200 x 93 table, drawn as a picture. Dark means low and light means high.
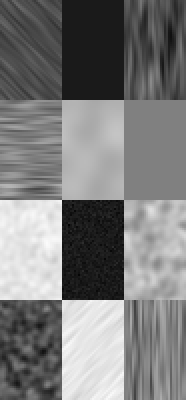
It is made of 4 by 3 panels. Panel 1,1: low, slanting down to the right, faint in contrast. Panel 1,2: very low, flat. Panel 1,3: low, streaked downward. Panel 2,1: middling, streaked across. Panel 2,2: high, smooth, faint in contrast. Panel 2,3: middling, flat. Panel 3,1: very high, blotchy, faint in contrast. Panel 3,2: very low, fine-grained, faint in contrast. Panel 3,3: high, blotchy. Panel 4,1: low, blotchy. Panel 4,2: very high, slanting up to the right, faint in contrast. Panel 4,3: middling, streaked downward.
